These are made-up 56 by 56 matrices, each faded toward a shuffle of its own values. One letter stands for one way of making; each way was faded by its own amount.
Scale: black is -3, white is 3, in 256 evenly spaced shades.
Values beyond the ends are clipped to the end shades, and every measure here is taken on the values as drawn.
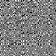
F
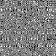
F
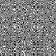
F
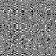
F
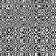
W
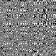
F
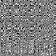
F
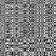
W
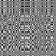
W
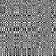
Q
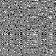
F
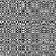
W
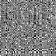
F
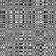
W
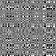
Q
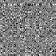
F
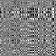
Q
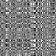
Q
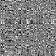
F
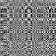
W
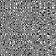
F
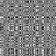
W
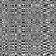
W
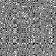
F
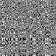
F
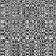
W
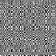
Q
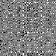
F
